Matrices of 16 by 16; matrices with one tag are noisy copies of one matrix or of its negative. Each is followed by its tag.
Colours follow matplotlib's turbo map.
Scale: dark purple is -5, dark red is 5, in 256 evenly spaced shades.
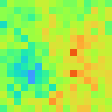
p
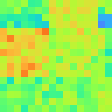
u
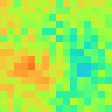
p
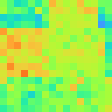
u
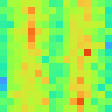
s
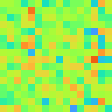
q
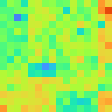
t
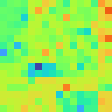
t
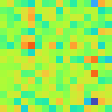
q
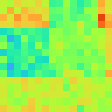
u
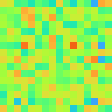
q
